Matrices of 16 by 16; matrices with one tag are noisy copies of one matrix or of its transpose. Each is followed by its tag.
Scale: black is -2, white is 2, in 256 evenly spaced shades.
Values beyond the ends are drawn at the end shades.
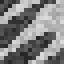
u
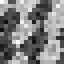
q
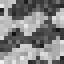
q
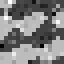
q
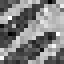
u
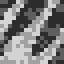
u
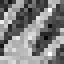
u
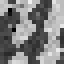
q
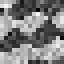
q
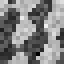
q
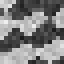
q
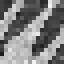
u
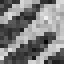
u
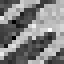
u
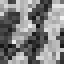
q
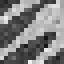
u
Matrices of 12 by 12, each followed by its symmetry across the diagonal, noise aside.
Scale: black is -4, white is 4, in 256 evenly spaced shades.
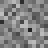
symmetric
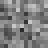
antisymmetric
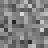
antisymmetric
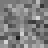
antisymmetric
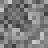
symmetric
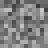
neither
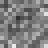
symmetric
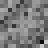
symmetric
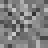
antisymmetric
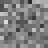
neither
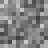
symmetric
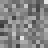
neither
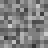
antisymmetric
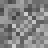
symmetric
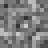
symmetric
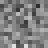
neither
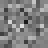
antisymmetric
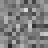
neither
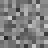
antisymmetric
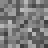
symmetric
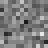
neither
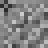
symmetric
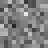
antisymmetric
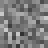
neither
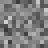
neither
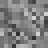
antisymmetric
